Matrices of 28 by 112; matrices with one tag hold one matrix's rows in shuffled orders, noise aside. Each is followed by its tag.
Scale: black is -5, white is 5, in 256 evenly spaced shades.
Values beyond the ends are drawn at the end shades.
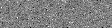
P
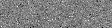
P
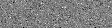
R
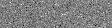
R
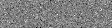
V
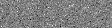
P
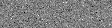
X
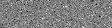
X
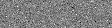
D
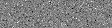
D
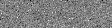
P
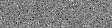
P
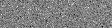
P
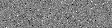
D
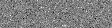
R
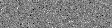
P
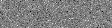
P
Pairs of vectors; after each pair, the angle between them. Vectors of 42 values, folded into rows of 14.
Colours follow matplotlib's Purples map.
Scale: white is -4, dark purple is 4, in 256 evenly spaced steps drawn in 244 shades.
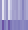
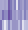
partly opposed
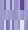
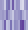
nearly opposite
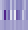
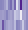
orthogonal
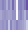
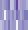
partly opposed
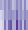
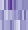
orthogonal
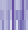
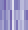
nearly opposite
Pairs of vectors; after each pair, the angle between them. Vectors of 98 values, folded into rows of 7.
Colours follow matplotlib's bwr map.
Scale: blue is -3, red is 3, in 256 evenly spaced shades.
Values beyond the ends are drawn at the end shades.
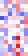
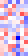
nearly opposite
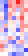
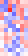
partly aligned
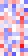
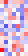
orthogonal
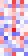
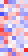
partly opposed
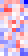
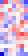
partly aligned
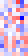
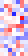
partly opposed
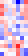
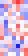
nearly opposite
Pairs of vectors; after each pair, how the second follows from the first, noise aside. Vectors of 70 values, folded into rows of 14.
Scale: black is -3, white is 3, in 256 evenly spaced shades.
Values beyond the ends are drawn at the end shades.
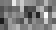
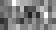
copied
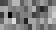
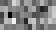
copied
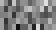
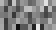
copied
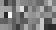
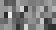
copied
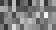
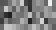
shuffled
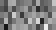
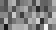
copied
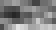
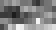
copied
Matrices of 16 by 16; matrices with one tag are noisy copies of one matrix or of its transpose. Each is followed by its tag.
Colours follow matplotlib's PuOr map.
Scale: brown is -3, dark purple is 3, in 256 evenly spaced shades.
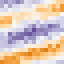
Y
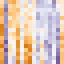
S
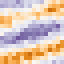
Y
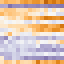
S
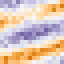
Y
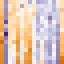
S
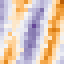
Y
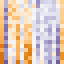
S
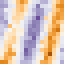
Y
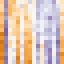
S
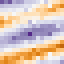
Y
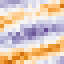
Y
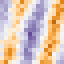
Y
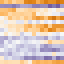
S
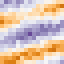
Y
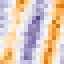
Y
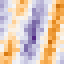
Y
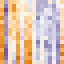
S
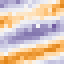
Y
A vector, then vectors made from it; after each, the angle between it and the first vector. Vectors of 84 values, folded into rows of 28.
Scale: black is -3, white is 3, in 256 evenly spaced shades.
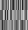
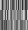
nearly parallel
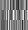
partly aligned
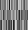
partly opposed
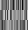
nearly parallel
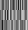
nearly parallel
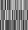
partly opposed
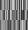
nearly opposite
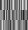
nearly opposite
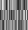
orthogonal
